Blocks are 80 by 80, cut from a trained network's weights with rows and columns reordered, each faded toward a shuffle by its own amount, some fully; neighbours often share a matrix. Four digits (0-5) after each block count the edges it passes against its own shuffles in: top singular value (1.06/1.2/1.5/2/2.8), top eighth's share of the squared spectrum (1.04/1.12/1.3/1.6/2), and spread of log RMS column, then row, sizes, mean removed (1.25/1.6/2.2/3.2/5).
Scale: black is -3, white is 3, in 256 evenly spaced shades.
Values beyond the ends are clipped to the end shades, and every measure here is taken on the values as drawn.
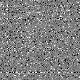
3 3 0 2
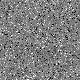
0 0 0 0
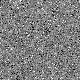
0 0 0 0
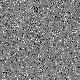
0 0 0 0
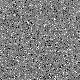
0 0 0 0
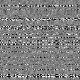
4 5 0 4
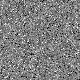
1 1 0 0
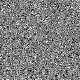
2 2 0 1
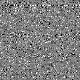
3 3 0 2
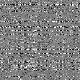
4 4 1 4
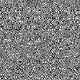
3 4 2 3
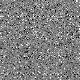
3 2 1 2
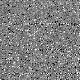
3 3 1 2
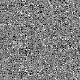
3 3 2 2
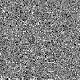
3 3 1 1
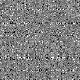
3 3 2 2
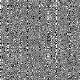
3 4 3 1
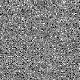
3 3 1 1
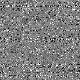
3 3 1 3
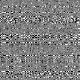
4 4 1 4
